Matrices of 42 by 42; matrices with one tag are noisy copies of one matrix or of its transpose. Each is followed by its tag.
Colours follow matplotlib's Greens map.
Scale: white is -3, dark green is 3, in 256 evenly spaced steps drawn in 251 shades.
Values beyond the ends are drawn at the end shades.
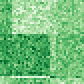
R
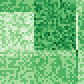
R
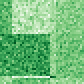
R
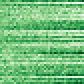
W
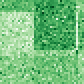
R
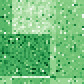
R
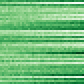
W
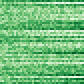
W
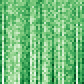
W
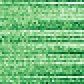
W
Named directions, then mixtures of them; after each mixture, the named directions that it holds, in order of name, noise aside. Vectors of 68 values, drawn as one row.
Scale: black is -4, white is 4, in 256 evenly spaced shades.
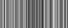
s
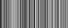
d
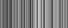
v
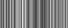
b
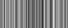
s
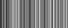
b, d, v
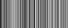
d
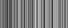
v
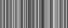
s, v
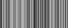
b, d, v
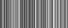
d, s, v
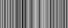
b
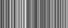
b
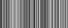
b, d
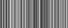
b, d
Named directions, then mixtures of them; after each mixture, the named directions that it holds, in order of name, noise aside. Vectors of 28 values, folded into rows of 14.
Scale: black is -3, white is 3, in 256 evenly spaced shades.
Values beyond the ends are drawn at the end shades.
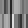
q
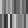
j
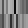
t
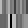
j, q, t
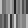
j, t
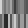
j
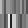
j, q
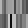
j, q, t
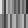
j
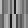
q, t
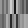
t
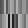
j, q, t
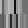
t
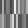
q, t
